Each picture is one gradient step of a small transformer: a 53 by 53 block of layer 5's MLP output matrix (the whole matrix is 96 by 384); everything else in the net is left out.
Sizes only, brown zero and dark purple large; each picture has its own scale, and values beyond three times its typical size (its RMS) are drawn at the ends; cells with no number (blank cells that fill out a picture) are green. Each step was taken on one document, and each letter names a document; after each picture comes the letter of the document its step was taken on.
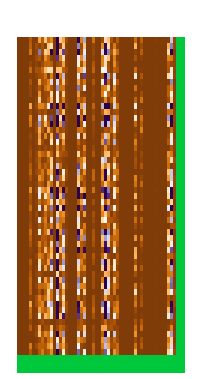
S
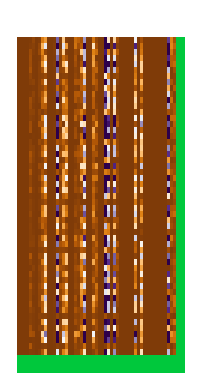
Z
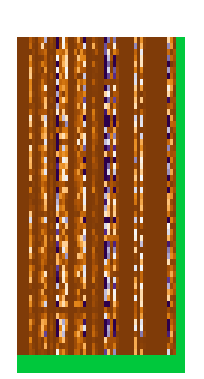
Z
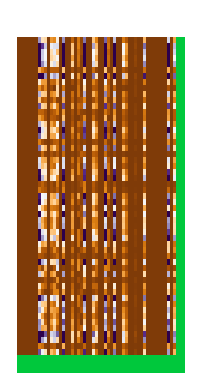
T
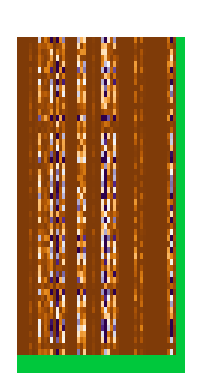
S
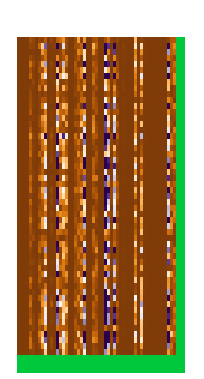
Z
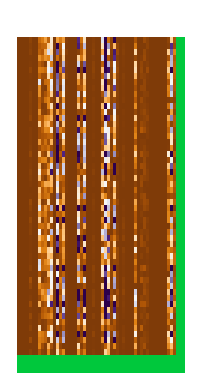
S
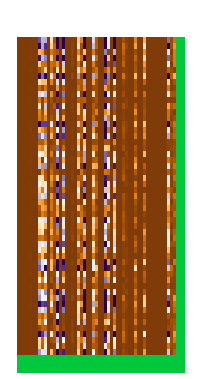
T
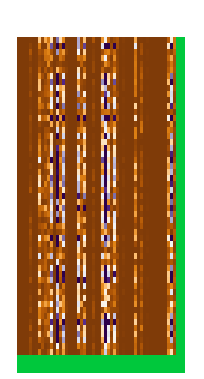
S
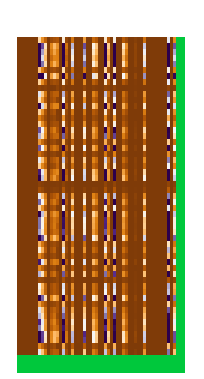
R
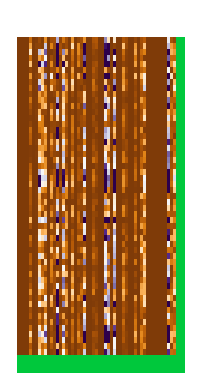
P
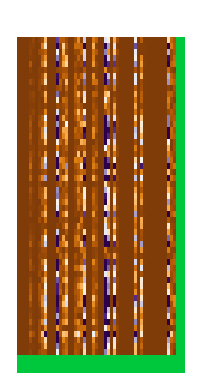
Z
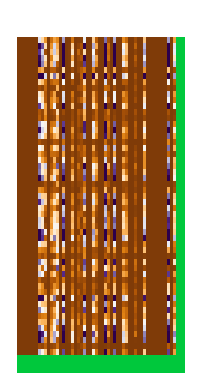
T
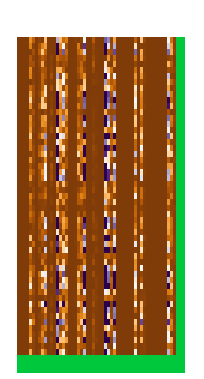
Z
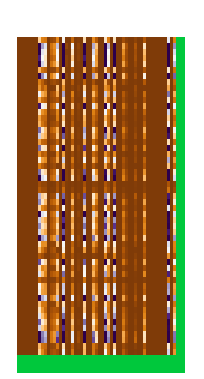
R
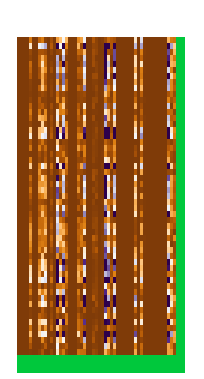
Z
